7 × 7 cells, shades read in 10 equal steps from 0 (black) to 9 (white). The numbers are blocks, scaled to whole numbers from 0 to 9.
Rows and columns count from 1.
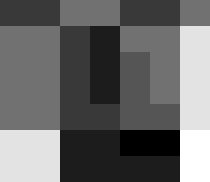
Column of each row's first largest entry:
3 7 7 7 7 7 7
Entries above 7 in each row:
0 1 1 1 1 3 3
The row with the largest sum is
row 7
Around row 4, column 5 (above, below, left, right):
3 3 1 4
